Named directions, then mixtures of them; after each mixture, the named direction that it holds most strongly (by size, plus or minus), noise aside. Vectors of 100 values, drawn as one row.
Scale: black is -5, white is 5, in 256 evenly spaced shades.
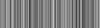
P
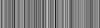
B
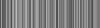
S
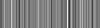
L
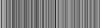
S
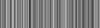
P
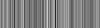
B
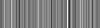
L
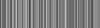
S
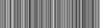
P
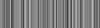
P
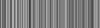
S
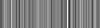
L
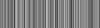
B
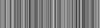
P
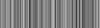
P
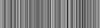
L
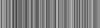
S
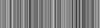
P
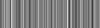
L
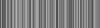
S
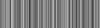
P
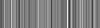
L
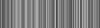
S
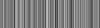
B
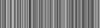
P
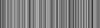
S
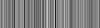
B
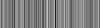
B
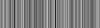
B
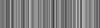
P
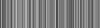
S
